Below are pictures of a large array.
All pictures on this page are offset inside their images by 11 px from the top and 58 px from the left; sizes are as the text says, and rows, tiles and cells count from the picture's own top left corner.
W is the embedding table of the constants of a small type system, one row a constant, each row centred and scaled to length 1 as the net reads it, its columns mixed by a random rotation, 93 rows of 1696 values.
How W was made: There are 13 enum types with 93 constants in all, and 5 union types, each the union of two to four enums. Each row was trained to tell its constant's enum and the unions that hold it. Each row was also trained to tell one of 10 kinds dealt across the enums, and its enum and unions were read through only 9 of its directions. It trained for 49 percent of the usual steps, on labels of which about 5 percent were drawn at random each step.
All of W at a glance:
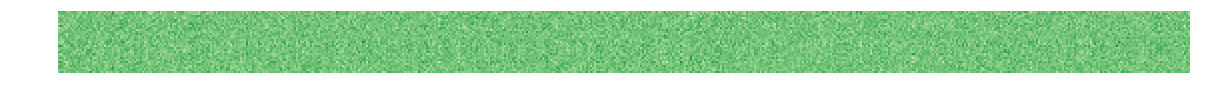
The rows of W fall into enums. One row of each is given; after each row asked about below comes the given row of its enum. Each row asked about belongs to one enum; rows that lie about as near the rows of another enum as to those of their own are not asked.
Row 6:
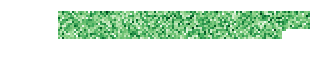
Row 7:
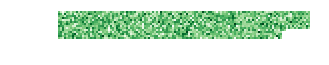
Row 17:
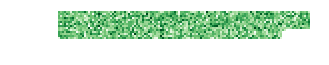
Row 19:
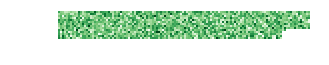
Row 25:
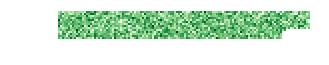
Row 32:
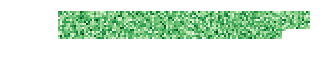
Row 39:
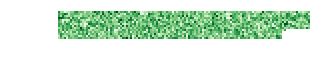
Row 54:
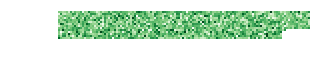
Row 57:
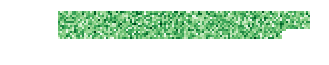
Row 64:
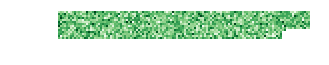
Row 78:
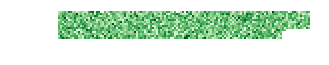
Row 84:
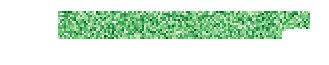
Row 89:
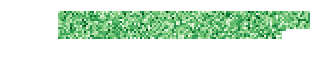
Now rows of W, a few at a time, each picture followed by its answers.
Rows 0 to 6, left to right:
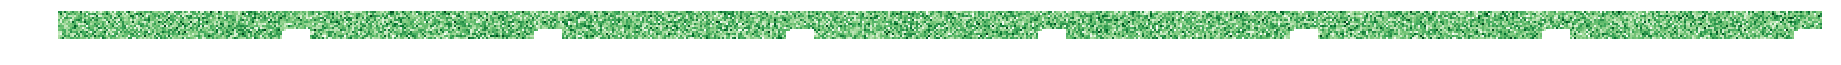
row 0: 32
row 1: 32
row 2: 6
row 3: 32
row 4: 7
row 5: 32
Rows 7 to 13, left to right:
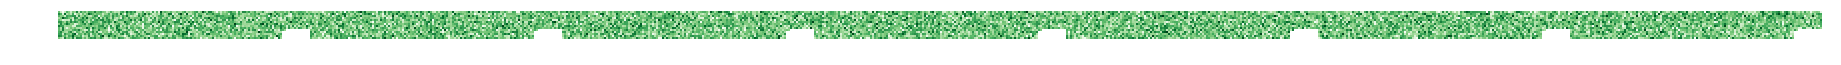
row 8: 19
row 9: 84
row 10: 57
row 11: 19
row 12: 78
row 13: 17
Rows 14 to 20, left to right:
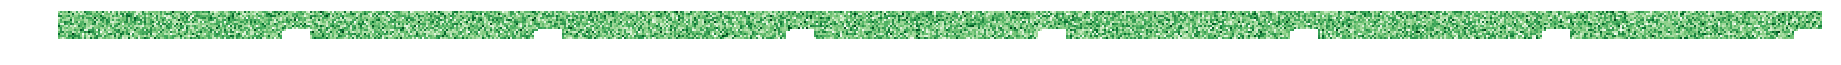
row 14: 7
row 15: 78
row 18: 6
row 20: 64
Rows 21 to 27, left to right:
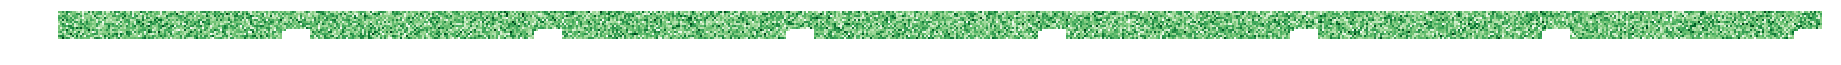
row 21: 78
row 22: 89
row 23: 84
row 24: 64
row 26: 64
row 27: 89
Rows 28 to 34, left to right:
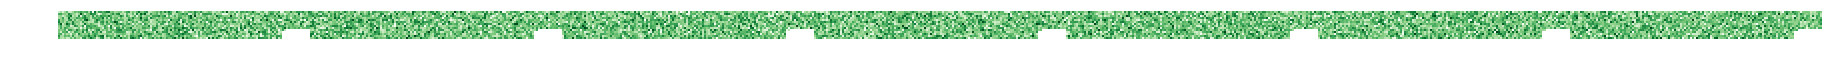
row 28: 19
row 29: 7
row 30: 78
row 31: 39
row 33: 32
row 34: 78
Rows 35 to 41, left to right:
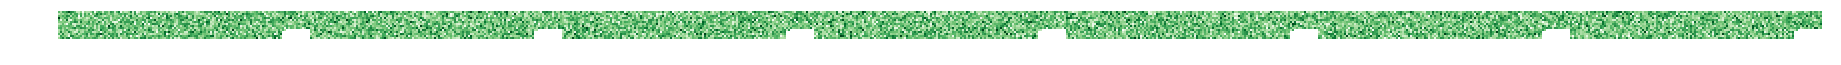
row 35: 78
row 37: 89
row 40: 89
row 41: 19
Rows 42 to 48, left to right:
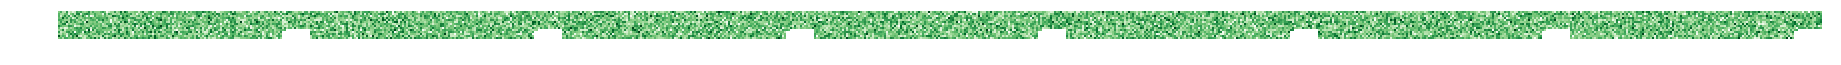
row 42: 7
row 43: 39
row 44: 6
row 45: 7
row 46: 64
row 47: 7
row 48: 57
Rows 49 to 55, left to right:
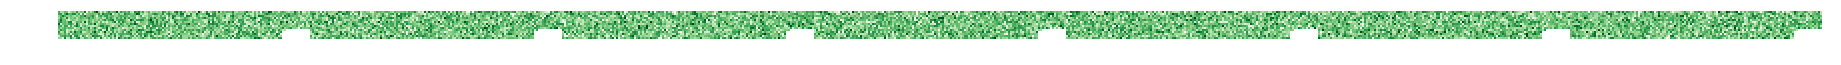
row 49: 57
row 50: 25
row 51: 84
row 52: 89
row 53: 84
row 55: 6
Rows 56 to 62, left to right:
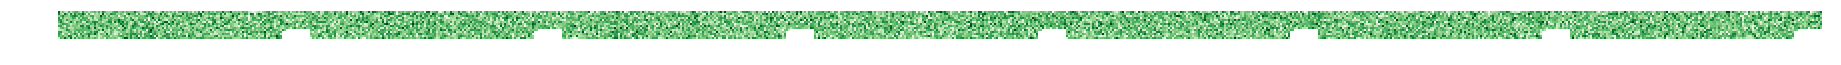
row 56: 39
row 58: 84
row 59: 6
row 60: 17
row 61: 39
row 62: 84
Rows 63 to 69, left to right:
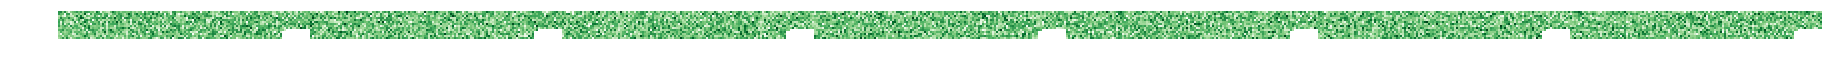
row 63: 32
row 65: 25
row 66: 89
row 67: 39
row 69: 84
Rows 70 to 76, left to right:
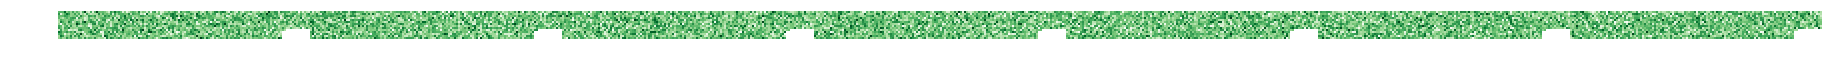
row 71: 64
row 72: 57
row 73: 7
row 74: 25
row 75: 78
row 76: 78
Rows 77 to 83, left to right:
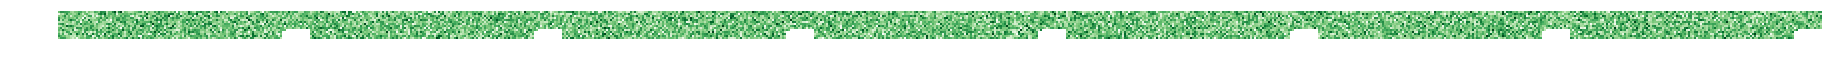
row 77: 84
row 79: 89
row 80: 19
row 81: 89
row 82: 32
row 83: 54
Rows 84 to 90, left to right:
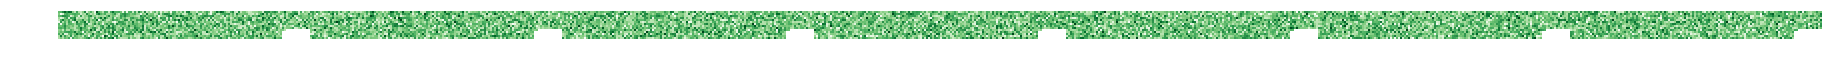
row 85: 32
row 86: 19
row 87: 19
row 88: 25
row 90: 17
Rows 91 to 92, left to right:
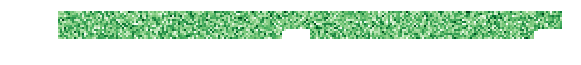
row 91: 6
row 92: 6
